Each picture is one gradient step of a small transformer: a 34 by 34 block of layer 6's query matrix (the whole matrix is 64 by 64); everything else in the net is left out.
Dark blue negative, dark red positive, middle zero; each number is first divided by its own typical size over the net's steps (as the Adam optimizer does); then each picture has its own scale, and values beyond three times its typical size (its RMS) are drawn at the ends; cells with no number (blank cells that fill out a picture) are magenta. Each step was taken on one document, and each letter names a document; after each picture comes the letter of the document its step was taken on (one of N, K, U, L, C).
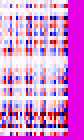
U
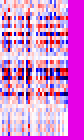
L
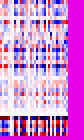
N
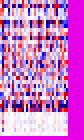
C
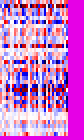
N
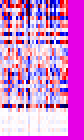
L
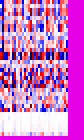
C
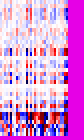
U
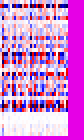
C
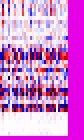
C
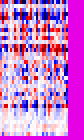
N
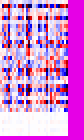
L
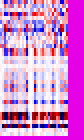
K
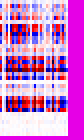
K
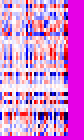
U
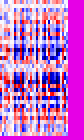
N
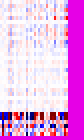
U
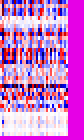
C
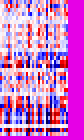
L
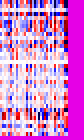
U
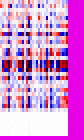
L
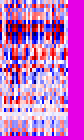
K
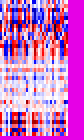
K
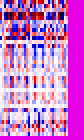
K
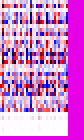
C
